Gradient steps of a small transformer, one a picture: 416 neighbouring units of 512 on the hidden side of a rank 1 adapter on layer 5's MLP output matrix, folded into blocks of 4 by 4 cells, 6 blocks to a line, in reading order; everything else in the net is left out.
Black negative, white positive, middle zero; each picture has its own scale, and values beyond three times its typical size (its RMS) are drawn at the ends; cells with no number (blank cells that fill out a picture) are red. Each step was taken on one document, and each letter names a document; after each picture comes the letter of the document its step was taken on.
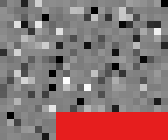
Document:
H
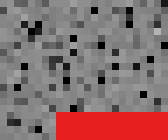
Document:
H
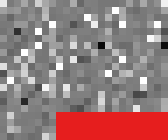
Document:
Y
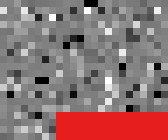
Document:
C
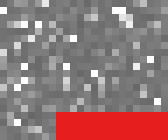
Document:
H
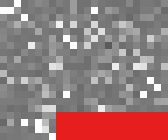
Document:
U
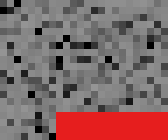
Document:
U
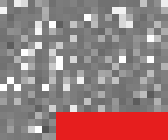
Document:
Y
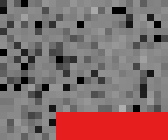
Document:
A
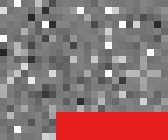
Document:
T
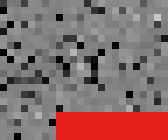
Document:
C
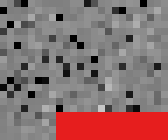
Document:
C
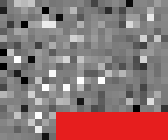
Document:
T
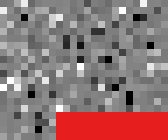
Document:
C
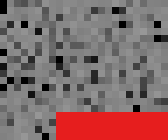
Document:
A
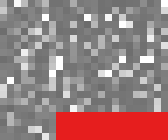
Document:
Y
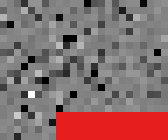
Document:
C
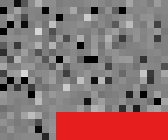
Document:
A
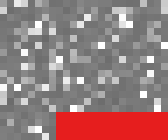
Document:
Y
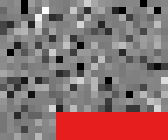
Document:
C
